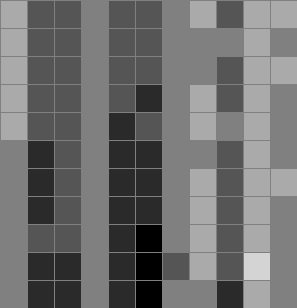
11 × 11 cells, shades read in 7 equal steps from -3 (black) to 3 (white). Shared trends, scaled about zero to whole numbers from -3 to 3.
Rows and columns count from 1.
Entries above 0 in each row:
4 2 3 3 3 1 3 2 2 2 1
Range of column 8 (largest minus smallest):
1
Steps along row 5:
down same up down up up up down up down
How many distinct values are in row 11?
4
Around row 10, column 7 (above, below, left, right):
0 0 -3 1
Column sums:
5 -16 -13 0 -18 -21 -1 7 -10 12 3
